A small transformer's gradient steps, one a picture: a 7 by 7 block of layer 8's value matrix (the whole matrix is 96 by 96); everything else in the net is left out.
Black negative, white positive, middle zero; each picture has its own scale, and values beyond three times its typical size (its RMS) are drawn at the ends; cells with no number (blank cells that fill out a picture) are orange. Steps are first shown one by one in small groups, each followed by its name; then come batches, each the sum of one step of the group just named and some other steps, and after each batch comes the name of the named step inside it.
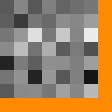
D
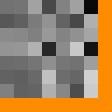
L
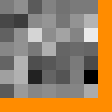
D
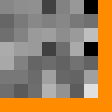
L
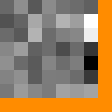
D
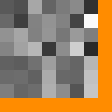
L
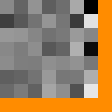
L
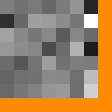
L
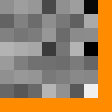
L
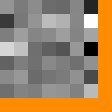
D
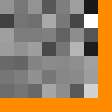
L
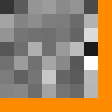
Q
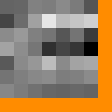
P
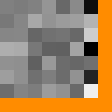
Q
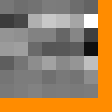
P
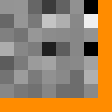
P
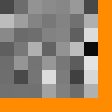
Q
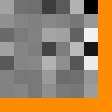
Q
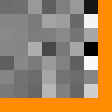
Q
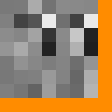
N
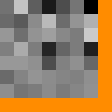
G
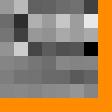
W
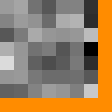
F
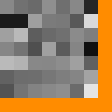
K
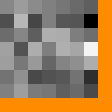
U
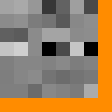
N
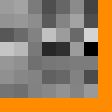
F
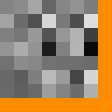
N
